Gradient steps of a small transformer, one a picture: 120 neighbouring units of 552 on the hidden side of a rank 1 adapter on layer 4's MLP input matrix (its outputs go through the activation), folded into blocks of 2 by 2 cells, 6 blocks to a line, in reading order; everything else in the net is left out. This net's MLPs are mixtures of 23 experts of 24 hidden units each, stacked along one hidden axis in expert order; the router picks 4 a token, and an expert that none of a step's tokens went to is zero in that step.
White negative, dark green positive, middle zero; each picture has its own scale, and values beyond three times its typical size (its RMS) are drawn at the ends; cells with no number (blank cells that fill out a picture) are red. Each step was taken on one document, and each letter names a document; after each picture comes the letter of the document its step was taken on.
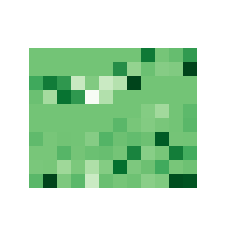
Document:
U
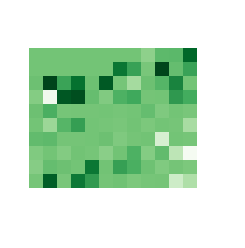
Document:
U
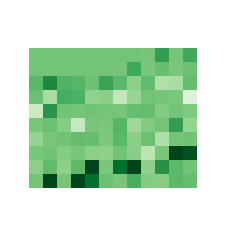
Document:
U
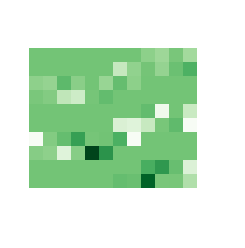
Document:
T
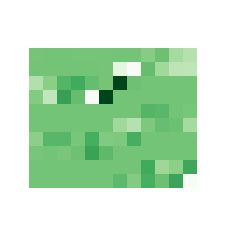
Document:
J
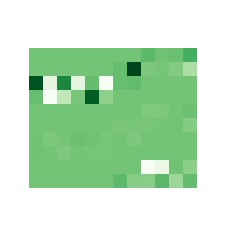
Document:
J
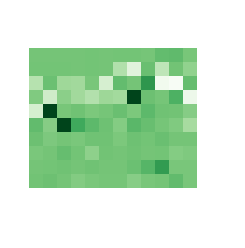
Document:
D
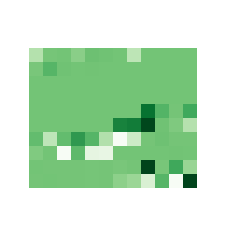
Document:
T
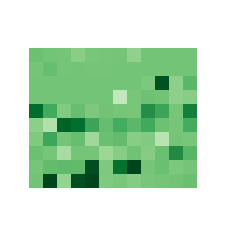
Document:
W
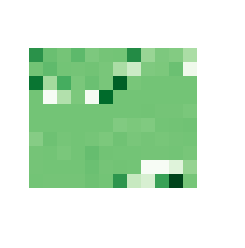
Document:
J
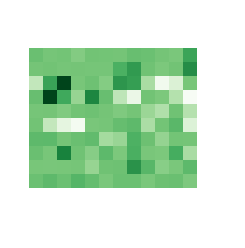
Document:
D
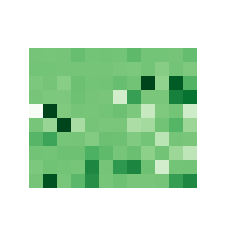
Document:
U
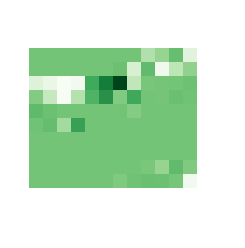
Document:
J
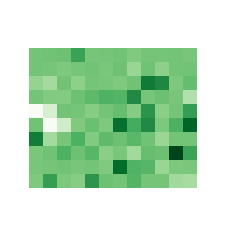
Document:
W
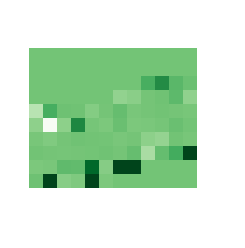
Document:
W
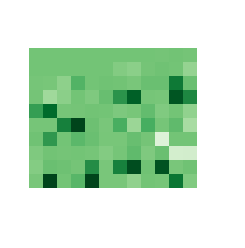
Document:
U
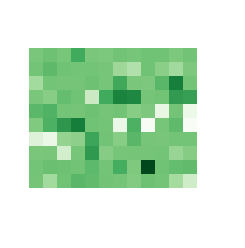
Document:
J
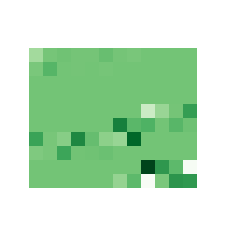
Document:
T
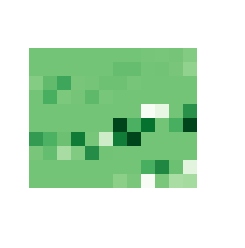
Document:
T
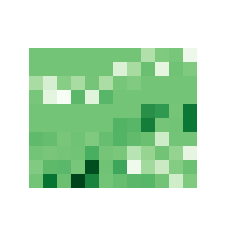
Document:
U
